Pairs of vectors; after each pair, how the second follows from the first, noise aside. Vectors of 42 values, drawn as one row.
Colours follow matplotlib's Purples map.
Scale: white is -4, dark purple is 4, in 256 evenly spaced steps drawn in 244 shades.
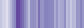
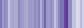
reversed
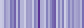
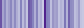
reversed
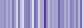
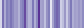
reversed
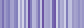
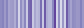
reversed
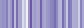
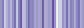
reversed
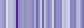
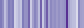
reversed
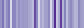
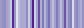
wrapped around
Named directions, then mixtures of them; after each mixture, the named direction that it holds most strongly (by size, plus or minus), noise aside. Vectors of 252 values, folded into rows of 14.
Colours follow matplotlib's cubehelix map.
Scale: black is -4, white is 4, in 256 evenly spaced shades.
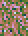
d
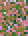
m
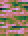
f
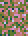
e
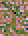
d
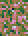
e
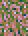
d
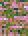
f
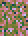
d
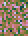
d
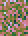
m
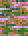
f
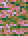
f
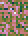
d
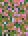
e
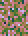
e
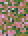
e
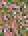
d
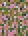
d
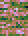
f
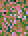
m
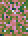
d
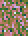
d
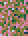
e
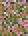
m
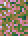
m
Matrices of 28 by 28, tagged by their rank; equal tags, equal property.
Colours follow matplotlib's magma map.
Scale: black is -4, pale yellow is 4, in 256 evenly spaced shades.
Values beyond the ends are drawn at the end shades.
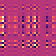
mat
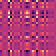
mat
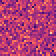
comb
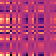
mat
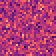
comb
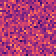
comb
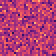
comb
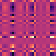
mat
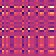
mat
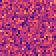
comb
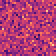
comb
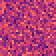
comb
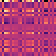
mat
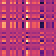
mat
